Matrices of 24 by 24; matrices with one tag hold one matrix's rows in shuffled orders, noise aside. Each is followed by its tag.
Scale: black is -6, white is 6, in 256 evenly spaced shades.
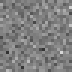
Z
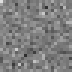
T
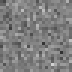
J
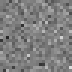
Z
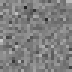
T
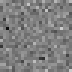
Z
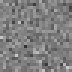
T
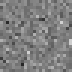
Z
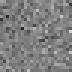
Z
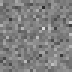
J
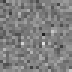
J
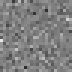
T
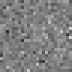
Z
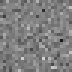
J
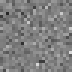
Z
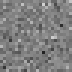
J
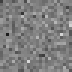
Z
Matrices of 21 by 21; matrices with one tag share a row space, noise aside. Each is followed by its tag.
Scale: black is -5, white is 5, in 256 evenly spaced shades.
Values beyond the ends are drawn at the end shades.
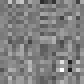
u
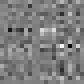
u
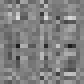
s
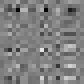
s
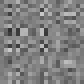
s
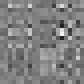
u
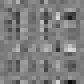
s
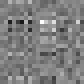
u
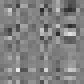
s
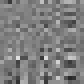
s
